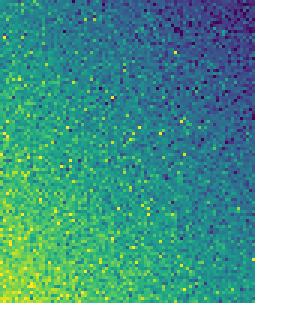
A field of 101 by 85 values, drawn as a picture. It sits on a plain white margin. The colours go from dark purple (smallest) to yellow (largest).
Slope: up to the bottom left. Ninth with the highest average: bottom left. Stripes: none. Ninth with the lowest average: top right. Histogram: bell-shaped.
